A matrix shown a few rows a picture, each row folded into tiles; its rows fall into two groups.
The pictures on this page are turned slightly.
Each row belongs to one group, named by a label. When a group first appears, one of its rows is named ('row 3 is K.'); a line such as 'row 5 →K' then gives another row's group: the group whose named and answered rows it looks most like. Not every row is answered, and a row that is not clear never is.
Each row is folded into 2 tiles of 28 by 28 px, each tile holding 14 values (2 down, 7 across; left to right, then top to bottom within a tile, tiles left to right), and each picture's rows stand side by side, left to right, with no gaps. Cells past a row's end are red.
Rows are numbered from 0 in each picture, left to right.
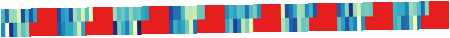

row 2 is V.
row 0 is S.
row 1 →V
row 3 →V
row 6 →V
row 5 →S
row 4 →S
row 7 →V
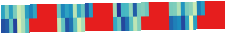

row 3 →V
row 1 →S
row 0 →V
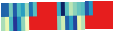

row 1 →S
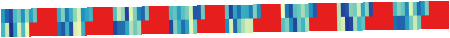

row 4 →S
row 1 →V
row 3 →V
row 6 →S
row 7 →V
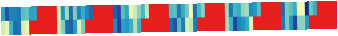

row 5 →V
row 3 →V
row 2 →V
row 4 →S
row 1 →S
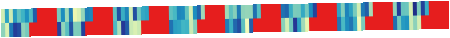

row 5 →S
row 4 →V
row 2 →S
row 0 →S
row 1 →V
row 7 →S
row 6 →V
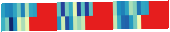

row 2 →S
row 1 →S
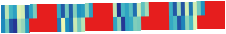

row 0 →V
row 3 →S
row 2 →S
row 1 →S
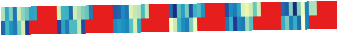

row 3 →S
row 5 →V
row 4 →V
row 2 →V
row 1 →V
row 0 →V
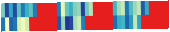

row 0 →S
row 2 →V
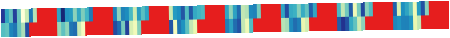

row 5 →S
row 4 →V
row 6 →V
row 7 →V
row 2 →V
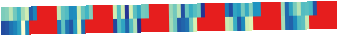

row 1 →V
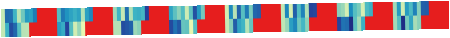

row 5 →S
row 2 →S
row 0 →S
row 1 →S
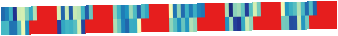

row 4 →S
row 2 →S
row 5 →S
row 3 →S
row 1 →V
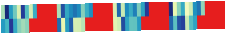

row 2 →S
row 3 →V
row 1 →S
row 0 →S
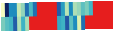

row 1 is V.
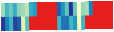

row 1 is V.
